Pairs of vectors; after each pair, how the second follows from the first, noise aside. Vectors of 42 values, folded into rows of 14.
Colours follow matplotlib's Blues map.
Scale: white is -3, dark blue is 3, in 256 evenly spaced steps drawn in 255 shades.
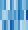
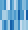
copied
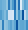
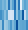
copied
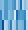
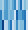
copied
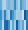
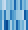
copied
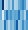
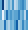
copied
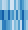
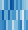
sign-scrambled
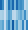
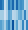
copied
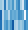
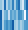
copied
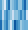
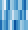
copied
